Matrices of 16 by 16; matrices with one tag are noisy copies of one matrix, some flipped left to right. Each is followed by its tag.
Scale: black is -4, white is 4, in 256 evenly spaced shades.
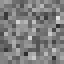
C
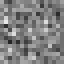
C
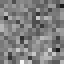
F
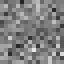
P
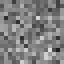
F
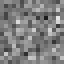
C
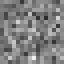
C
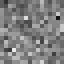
F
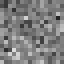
F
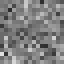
P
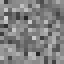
C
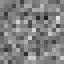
C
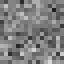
P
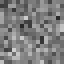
F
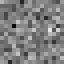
C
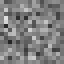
C
